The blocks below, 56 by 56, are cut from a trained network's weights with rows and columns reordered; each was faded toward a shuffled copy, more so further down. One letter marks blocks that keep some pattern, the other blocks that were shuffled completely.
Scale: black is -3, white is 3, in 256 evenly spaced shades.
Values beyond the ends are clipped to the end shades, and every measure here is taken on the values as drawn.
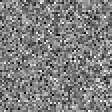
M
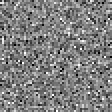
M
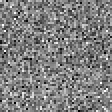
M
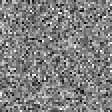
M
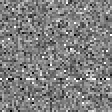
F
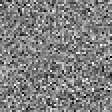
F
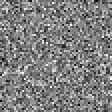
M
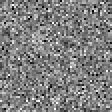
M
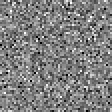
M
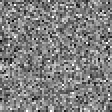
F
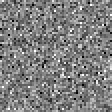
M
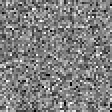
F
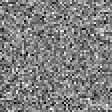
F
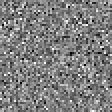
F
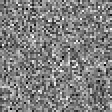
F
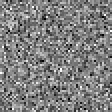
F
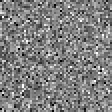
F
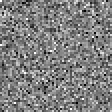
M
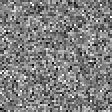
M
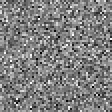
M
